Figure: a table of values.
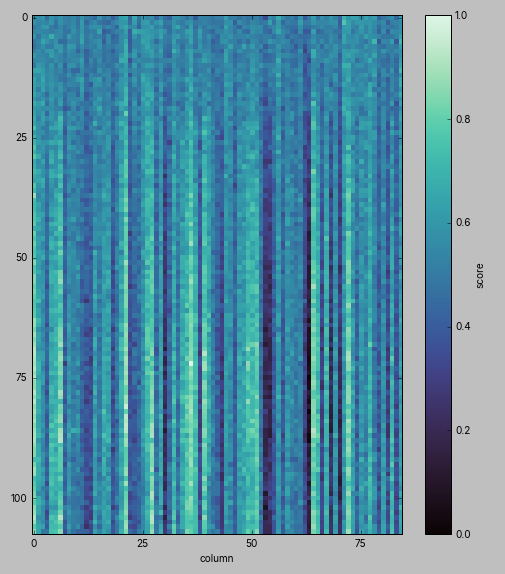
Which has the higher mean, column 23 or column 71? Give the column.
71
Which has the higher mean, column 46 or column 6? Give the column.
6
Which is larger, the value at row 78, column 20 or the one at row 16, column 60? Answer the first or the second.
the first
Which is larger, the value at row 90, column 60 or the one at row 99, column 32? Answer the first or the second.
the second
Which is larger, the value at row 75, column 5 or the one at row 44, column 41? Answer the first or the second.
the first
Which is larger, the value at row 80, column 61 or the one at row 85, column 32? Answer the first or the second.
the second
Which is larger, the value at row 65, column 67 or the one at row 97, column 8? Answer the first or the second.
the first
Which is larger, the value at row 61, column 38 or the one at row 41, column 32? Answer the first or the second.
the second
